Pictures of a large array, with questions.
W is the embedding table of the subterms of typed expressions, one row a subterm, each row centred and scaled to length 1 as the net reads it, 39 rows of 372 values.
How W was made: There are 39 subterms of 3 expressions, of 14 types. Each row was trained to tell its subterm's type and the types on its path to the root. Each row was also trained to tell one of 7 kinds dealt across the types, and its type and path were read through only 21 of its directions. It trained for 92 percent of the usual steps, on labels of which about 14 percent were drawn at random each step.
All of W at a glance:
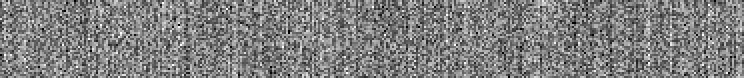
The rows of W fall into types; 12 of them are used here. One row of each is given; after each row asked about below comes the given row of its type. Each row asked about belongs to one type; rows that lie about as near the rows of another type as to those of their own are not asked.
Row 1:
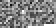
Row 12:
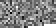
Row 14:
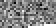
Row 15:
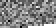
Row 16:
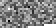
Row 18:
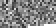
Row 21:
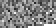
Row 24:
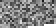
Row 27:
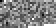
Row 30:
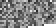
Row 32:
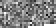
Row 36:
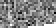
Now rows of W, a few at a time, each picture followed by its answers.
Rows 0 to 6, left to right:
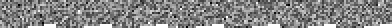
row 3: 24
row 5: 32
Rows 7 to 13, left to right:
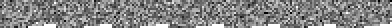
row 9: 18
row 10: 18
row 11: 32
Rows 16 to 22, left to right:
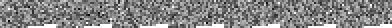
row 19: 27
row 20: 30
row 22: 21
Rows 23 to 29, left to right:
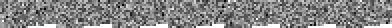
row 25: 30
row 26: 15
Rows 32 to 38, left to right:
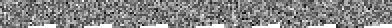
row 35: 32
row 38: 18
